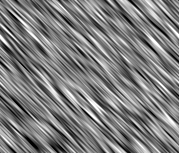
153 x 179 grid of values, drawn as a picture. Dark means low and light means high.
Neither half mirrors the other. The bottom left is the ninth with the lowest average. The values follow a bell shape. No single row or column stands out from its neighbours. There is no overall slope. Streaks slant down to the right.
